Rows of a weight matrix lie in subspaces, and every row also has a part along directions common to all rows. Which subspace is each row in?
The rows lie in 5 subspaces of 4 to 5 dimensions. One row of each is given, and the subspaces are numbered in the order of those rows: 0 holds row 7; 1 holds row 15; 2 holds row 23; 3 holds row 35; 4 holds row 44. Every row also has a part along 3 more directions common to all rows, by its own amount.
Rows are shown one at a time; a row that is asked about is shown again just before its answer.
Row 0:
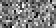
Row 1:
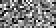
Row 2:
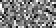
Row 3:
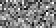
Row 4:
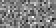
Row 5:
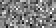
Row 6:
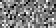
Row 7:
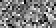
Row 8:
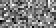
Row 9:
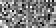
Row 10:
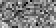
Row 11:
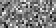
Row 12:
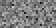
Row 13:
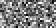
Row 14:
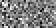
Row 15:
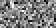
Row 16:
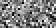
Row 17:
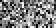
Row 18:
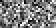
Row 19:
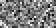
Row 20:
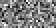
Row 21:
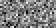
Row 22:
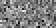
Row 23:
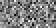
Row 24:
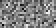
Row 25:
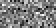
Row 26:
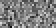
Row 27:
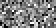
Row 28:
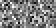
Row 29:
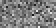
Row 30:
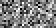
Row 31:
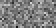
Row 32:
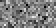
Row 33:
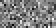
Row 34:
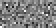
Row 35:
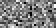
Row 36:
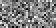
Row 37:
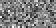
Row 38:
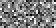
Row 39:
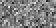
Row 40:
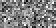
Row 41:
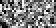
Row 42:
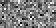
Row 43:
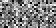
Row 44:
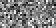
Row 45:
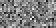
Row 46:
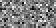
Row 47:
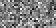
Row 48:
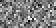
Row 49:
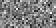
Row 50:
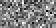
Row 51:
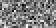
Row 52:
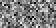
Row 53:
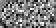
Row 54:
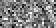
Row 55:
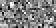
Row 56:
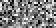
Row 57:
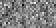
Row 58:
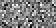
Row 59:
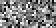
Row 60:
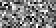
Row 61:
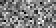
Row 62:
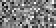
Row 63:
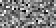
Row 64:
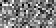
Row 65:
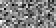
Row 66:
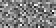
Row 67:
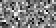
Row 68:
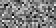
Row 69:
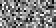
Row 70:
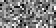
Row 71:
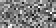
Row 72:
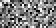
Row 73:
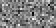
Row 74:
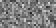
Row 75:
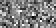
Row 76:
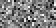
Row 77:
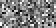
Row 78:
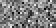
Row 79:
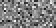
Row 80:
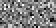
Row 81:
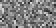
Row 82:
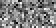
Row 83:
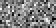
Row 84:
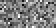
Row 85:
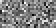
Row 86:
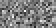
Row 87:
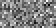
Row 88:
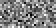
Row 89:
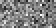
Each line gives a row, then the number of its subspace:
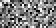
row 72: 4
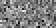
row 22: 1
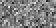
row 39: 2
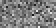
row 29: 3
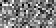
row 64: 4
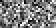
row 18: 2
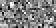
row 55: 1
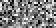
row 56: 4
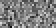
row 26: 3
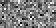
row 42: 4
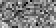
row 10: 1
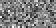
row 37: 3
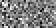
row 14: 4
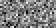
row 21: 4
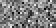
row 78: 3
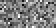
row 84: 2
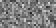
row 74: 3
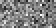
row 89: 2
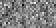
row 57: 2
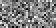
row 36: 3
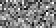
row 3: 2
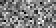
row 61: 1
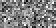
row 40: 2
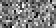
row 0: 3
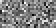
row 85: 0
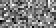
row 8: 1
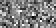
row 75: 0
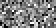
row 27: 2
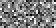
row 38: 1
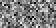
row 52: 2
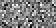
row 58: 1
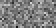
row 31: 3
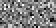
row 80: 3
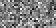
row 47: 4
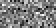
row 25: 1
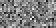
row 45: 4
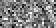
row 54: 3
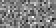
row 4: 0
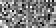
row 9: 1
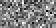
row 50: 2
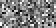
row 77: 2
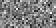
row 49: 0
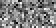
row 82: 3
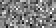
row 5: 0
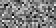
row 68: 4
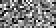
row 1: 1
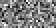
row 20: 1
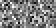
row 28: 3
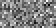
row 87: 0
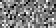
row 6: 4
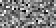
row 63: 1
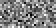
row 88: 3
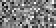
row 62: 2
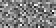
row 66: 4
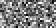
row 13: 1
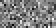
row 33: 4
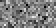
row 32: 0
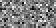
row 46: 0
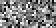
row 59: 1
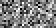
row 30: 4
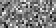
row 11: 0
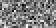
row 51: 0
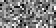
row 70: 4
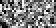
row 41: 1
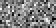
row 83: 0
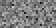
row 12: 1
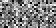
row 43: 4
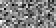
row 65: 1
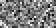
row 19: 2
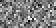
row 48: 2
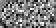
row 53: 3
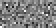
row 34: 0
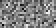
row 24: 0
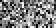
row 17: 4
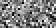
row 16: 0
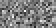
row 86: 0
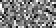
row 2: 3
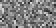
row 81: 3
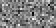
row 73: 0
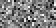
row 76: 2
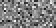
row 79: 3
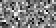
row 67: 1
